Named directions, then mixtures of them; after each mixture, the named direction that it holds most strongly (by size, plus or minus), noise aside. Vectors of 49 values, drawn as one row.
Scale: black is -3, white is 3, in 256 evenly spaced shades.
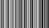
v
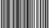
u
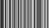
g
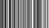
g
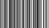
v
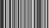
g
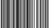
u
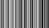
v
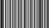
g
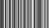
g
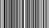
v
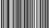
u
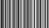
g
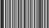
g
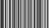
g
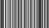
g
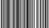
u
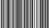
u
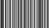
g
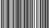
u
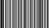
g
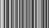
g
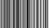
u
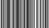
u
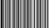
g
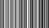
v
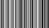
v
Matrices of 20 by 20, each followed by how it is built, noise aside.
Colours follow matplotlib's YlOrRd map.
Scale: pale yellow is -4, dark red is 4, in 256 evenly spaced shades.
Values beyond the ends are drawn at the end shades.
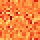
low rank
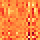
low rank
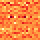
low rank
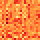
low rank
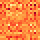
low rank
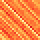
Toeplitz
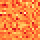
low rank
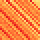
Toeplitz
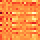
low rank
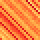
Toeplitz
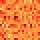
low rank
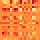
low rank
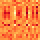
low rank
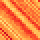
Toeplitz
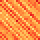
Toeplitz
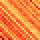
Toeplitz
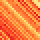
Toeplitz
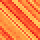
Toeplitz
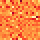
low rank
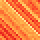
Toeplitz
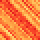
Toeplitz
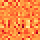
low rank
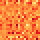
low rank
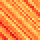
Toeplitz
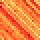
Toeplitz
